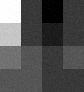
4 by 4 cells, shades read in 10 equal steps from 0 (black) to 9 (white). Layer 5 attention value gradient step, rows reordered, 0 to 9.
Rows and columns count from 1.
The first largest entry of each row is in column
1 1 1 1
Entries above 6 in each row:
1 1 0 0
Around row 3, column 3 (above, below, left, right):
1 2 3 3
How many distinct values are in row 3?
3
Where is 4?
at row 3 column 1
